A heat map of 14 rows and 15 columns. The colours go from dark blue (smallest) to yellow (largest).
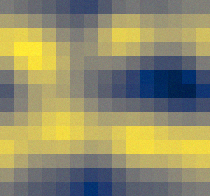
Horizontal stripes repeat 2 times down the table. No lone cell stands out from its neighbours. Overall the values sit about 60% of the way up the scale. The middle right is the ninth with the lowest average.
